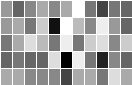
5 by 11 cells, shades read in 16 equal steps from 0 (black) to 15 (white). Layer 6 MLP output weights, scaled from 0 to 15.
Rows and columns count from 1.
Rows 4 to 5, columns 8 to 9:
7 2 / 10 7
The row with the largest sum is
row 3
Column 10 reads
7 9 8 8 13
